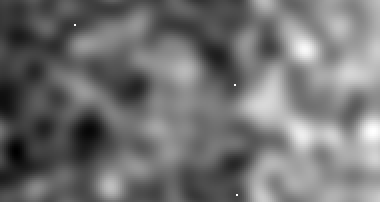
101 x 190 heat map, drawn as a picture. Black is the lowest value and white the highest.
Lone odd cells: 3, each higher than its neighbours. Slope: up to the right. Grain: smooth. Histogram: bell-shaped.
